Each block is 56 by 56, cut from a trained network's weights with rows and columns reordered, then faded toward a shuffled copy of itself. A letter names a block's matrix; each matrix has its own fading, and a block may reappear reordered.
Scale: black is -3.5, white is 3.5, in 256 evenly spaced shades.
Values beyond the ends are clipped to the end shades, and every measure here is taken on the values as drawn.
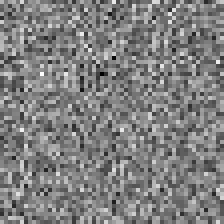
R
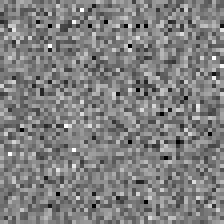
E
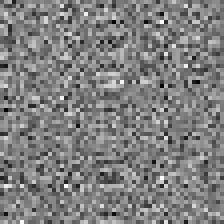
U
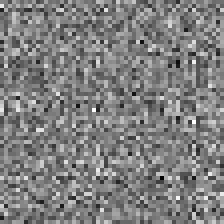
U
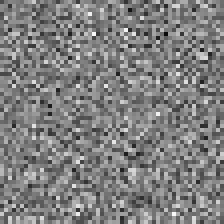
R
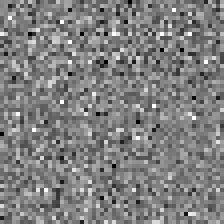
E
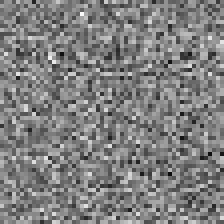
R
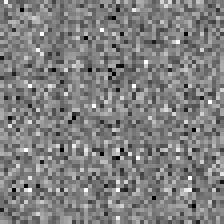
E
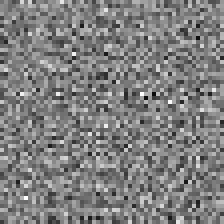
R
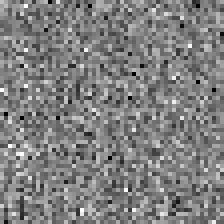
E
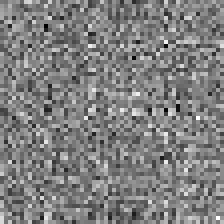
U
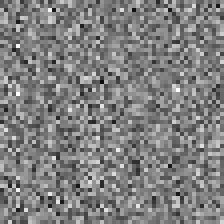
R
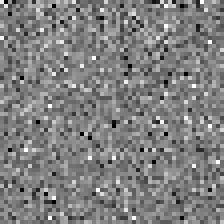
E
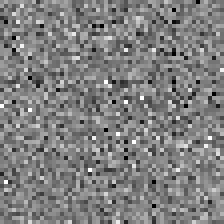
E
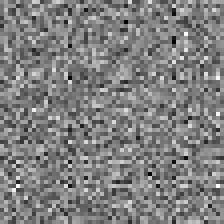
U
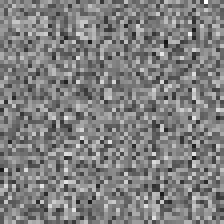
R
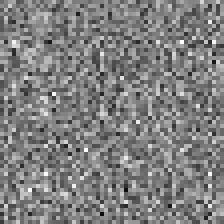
U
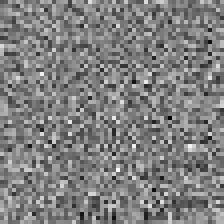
R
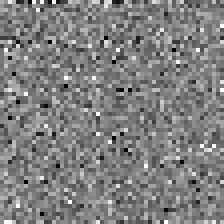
E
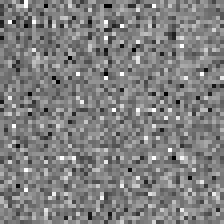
E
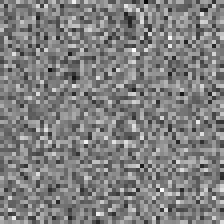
R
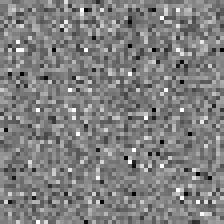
E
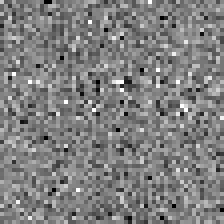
E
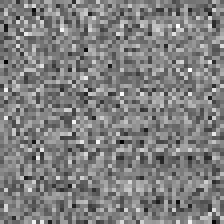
U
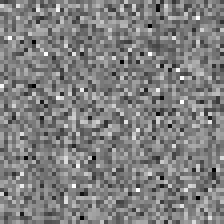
E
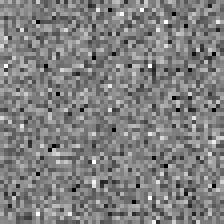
E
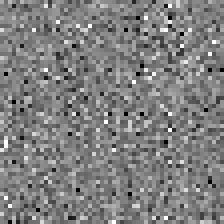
E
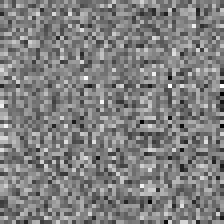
U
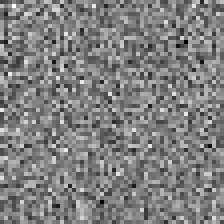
R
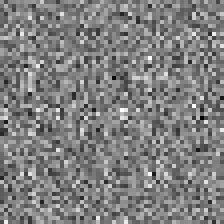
U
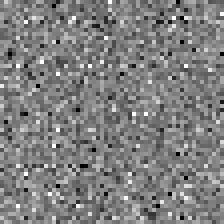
E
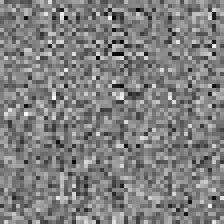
U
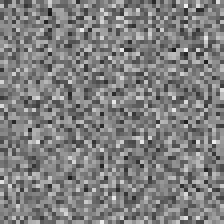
R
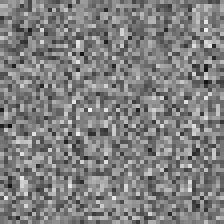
R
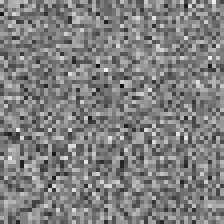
R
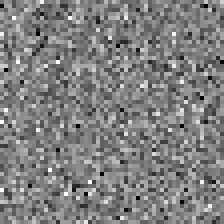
E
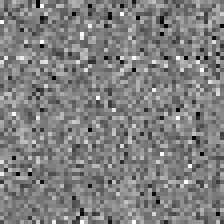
E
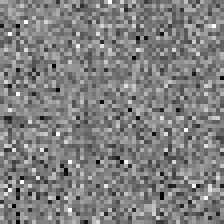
E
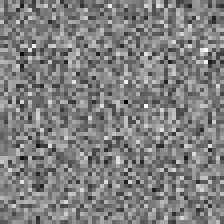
R
